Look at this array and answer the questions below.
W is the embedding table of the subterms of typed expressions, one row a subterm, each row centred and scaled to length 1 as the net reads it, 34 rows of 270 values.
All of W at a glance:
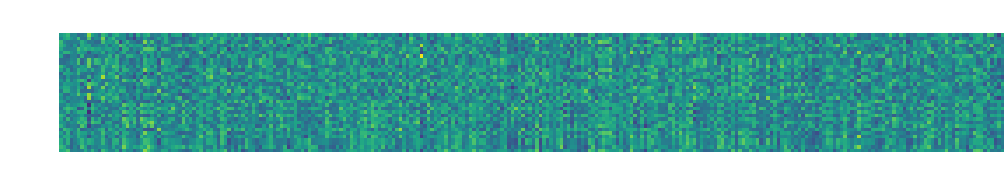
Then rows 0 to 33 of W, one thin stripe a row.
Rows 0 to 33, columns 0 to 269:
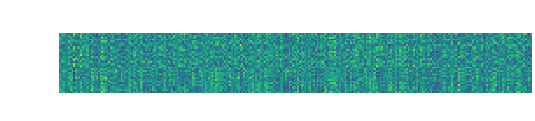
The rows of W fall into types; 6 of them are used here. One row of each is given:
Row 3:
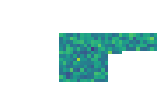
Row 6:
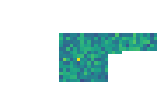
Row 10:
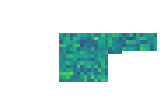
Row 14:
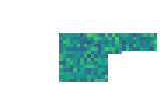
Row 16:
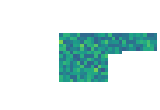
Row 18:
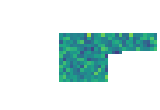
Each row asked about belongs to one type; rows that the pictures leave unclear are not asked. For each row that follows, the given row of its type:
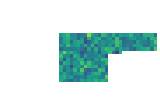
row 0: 14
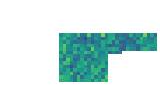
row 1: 16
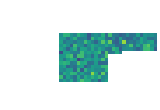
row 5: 16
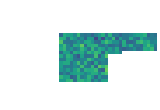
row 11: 16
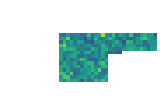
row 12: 18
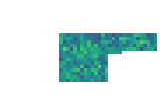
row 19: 6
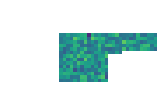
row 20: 10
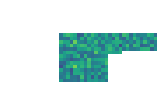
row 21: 14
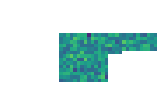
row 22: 10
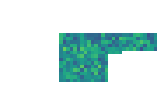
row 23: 6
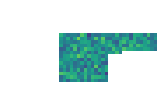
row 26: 6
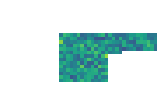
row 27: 16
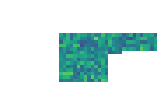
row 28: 10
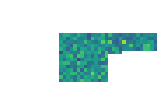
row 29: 16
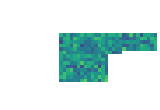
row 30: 10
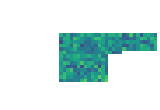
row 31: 10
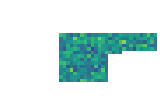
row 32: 3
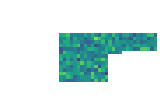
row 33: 14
